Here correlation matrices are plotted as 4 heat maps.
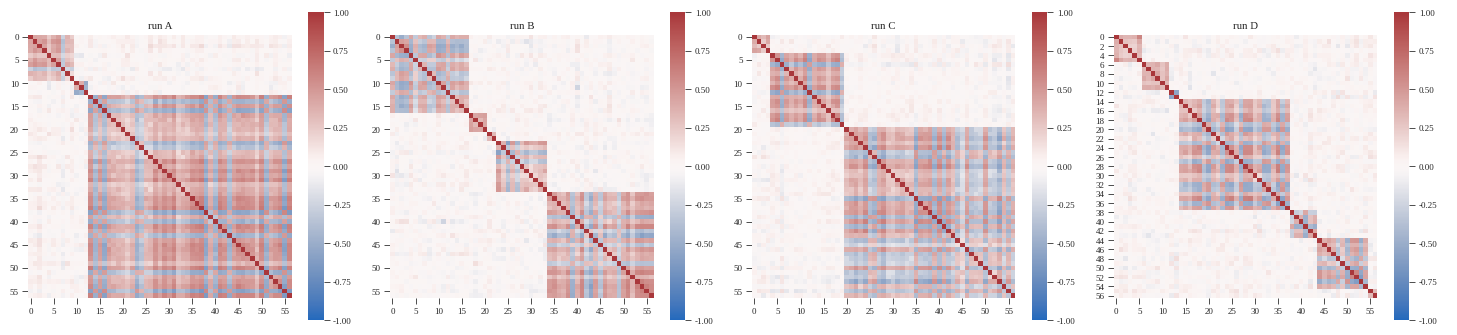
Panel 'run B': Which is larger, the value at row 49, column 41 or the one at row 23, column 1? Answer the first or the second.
the second
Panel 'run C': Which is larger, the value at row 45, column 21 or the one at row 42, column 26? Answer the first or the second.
the first
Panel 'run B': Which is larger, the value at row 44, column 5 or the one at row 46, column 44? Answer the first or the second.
the second
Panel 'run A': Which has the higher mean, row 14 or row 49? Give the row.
49
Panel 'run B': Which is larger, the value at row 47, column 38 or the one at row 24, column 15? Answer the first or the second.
the first
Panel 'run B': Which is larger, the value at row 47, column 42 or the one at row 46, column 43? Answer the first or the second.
the first
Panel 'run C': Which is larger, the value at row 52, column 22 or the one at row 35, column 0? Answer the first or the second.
the second
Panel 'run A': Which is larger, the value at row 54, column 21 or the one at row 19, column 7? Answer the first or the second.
the first
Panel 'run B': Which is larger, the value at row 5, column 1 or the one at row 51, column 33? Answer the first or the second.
the first
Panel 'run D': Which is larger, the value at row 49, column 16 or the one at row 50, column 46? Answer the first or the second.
the first
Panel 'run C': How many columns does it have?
57
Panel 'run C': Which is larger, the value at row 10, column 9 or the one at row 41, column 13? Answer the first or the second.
the first
